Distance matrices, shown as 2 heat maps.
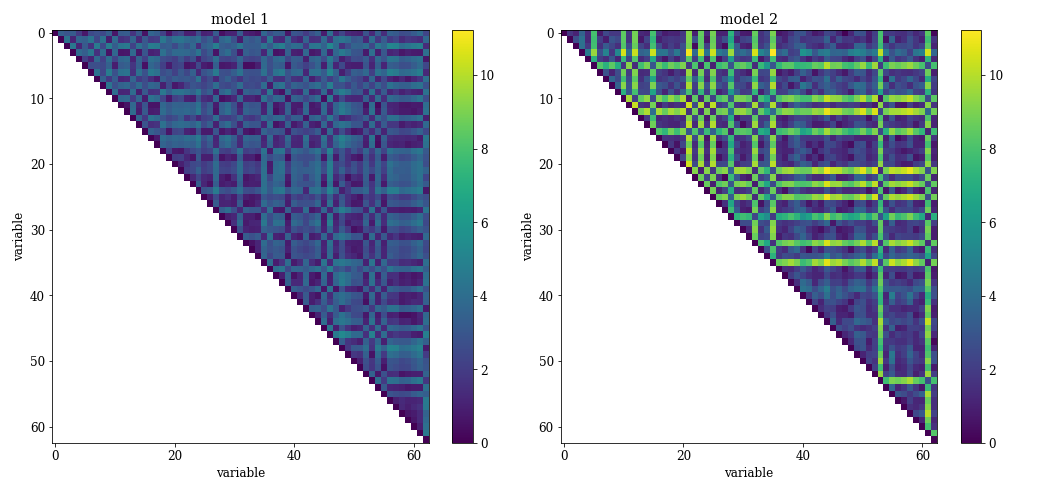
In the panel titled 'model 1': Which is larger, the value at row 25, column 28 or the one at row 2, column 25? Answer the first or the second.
the second
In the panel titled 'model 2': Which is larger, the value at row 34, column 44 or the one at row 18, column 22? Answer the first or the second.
the first
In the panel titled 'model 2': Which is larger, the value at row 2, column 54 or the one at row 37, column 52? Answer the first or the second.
the first
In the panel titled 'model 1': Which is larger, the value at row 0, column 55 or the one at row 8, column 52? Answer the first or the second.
the second
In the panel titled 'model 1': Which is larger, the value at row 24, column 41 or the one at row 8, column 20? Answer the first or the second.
the first
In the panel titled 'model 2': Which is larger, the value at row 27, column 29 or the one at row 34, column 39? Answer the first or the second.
the first
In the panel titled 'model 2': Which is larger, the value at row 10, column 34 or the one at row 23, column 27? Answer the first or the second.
the second
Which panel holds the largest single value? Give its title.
model 2
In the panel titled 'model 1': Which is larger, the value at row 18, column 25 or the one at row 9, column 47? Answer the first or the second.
the second
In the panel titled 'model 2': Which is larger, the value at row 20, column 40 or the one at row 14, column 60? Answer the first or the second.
the first
